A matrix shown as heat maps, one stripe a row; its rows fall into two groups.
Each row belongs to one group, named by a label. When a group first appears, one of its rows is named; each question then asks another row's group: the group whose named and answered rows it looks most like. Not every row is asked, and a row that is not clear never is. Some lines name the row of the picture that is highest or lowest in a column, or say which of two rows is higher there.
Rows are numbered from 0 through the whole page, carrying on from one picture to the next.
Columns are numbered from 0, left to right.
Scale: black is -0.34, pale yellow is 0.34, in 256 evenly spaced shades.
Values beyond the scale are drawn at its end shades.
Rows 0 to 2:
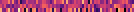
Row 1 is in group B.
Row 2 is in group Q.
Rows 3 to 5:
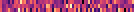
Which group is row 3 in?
B
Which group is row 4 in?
Q
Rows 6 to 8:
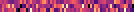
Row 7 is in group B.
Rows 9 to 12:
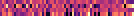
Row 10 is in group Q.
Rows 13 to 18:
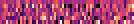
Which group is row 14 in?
Q
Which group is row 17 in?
B
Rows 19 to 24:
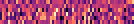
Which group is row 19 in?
Q
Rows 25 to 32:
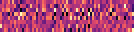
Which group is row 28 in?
B
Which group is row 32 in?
Q
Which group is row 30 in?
B
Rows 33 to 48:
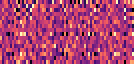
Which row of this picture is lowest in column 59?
33
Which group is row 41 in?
B
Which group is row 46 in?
B
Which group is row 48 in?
Q
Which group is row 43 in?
Q
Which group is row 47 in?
B
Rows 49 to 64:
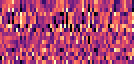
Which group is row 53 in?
B
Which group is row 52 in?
B
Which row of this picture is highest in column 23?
57
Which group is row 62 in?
Q
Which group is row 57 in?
Q
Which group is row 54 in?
B
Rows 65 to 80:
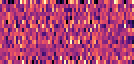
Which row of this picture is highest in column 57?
65
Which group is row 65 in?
B
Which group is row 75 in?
Q
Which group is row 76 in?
B
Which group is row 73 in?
B
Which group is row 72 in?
Q
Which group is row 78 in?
B
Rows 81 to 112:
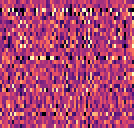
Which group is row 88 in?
B
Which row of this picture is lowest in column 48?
95
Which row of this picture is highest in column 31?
83
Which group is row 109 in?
B
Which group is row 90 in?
B
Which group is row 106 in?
Q
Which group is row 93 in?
Q
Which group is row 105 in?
Q
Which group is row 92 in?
B
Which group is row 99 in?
Q
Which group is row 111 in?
B
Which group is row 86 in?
B
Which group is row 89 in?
Q
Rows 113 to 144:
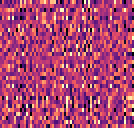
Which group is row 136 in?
Q
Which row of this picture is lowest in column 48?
139
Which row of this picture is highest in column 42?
113
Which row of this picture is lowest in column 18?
120
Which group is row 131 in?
B
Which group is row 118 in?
B
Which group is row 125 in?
Q
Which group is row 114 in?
B
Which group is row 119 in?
Q
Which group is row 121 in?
B
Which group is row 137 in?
Q
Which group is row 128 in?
Q
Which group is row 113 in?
B
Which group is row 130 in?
Q
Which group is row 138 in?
Q
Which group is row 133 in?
B
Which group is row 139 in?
Q
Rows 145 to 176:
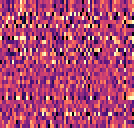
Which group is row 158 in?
B
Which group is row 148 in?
Q
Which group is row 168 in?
Q
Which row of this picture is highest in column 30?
157
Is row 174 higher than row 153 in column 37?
No
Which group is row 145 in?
B
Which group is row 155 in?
B
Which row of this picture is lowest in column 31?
154
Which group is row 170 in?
Q
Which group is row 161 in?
Q
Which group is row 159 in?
Q
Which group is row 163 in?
B
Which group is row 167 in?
Q
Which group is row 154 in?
B
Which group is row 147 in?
B
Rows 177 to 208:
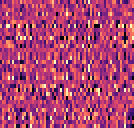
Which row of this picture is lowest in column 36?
180
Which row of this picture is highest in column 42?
206
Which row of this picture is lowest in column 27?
201
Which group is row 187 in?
Q
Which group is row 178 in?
Q
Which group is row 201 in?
B
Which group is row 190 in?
Q
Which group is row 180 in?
Q
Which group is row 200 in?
Q
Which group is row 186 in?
B
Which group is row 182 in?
B
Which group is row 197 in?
Q
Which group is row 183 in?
Q
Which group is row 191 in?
Q
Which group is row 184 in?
Q
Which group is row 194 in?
B
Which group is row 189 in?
B
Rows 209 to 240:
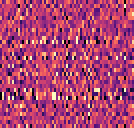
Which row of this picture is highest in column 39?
216
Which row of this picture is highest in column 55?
233
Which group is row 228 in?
Q
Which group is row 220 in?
B
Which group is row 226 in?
B
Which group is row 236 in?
Q
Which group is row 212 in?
Q
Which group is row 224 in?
Q
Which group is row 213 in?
B
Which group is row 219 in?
Q
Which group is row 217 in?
Q
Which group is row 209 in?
Q
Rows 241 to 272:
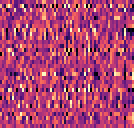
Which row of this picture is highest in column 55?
242
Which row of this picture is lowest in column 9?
249
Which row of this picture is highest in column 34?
242
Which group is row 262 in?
B
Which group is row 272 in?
Q
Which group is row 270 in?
Q
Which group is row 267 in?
Q
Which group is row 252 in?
B
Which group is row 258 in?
B
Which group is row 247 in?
Q
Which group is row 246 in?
Q
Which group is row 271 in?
Q
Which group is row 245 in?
B
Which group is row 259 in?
B
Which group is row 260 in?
Q
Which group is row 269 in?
B
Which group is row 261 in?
B
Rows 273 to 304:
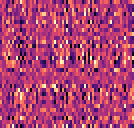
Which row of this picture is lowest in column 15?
295
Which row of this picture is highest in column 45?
287
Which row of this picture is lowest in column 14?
288
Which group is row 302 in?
B
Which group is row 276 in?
B
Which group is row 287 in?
Q
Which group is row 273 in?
B
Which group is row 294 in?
B
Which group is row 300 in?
B
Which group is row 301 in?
Q
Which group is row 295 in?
Q
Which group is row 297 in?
B
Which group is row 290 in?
B
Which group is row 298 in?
B
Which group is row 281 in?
Q
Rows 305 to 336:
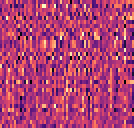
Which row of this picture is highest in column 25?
322
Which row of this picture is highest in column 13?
325
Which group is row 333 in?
Q
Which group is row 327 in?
Q
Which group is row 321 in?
B
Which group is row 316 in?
B
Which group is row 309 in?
Q
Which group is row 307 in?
B
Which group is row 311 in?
Q
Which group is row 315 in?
B
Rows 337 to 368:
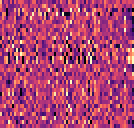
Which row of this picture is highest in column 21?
366
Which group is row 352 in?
Q
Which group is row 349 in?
Q
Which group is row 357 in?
Q
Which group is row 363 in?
B
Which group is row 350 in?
B
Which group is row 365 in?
B
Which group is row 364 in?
Q
